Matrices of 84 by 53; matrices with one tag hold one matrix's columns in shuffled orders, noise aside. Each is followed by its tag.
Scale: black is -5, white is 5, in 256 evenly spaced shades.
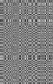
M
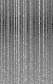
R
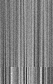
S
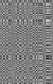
M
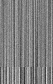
S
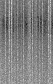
R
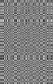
M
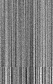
S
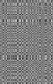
M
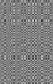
M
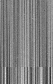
S
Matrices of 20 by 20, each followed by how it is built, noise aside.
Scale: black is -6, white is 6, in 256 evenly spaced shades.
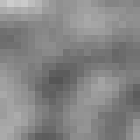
smooth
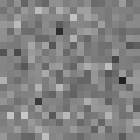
noise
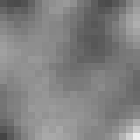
smooth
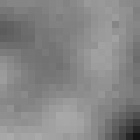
smooth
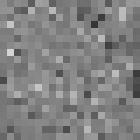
noise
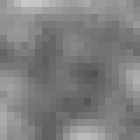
smooth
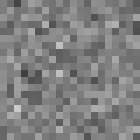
noise
